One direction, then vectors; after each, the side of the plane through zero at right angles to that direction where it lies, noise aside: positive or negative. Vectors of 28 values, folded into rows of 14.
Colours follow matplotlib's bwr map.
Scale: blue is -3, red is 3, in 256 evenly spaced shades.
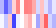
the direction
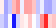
positive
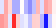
negative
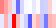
negative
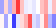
positive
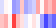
negative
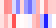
negative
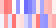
negative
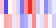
positive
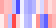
negative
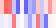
negative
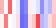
negative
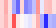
negative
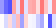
positive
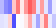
positive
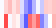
negative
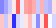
positive
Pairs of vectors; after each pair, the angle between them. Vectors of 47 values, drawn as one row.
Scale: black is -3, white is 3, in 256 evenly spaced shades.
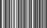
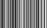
partly opposed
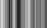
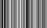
partly opposed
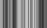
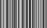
orthogonal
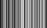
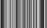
orthogonal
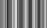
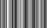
nearly opposite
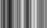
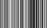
partly opposed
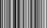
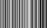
orthogonal
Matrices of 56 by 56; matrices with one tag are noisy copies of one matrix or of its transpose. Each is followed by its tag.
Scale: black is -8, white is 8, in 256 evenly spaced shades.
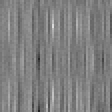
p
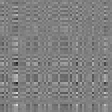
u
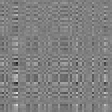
u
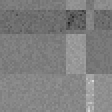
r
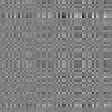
u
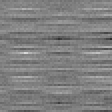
p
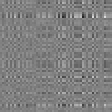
u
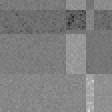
r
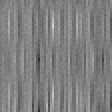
p
